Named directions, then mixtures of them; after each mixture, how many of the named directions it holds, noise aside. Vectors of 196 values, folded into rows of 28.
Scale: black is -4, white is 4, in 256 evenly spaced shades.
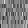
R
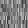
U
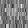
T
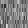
three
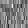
three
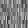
one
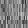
two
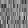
three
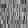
three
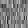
two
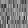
three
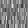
two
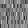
two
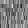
three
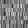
two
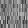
two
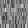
three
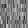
three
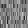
three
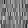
two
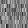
two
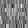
one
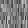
one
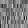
two
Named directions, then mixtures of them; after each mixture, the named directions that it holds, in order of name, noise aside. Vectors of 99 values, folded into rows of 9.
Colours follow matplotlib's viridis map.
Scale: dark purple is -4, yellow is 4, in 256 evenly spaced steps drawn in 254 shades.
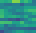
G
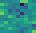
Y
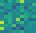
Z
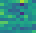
G, Y, Z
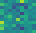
Y, Z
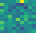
Y, Z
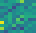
Z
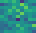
G, Y, Z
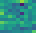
G, Y, Z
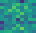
Y, Z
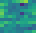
G, Y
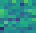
G, Y, Z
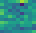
G, Y, Z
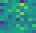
Y, Z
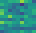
G, Y, Z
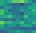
G, Y, Z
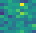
Y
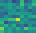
G, Z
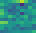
G, Y, Z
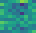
G, Y, Z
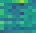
G, Y, Z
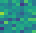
G, Y, Z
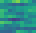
G
